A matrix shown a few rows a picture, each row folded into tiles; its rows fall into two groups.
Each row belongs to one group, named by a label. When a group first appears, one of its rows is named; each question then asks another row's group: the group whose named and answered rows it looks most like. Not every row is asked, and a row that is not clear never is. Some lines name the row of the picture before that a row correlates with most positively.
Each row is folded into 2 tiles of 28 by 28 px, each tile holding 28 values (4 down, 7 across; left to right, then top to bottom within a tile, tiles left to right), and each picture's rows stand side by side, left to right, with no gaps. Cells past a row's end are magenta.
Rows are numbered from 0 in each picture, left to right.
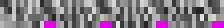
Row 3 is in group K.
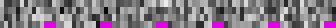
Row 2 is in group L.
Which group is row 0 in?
K
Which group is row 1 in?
L
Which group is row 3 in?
K
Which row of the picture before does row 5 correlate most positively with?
2
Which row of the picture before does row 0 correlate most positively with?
2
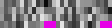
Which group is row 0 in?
K
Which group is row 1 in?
K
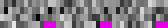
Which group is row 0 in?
L
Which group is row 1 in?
L
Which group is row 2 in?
L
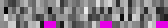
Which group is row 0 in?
L
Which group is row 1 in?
L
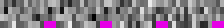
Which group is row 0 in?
L
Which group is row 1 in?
L
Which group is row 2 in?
L
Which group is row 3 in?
K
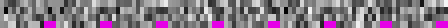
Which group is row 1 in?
L
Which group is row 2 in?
L
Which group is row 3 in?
K
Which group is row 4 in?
K
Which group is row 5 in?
L
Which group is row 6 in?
K
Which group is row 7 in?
L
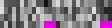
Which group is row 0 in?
K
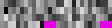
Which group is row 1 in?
K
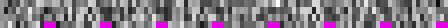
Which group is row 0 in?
L
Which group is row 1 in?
K
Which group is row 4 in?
L
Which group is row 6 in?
K
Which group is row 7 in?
K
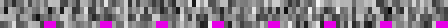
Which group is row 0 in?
L
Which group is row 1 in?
L
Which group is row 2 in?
K
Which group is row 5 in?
L
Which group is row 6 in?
K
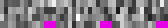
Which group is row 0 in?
L
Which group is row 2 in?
L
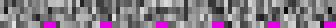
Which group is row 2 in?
L
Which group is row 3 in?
K
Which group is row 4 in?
L
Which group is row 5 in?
L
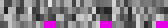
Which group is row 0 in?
L
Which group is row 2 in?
K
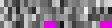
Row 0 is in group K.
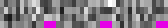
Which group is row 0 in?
K
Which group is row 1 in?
L
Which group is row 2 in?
K
